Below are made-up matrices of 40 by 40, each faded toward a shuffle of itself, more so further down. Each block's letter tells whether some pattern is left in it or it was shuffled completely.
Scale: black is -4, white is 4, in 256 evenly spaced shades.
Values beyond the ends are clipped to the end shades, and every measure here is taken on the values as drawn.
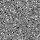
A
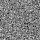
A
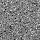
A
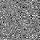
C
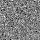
A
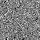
A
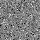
A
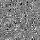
C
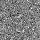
A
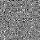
C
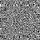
C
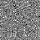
C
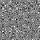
C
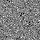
A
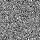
A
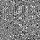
C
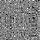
C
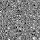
C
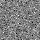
A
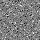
A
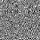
C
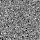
A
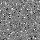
A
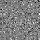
C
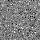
A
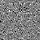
C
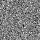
A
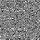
C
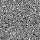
A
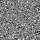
A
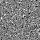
A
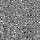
C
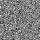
C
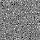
C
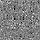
C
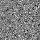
A
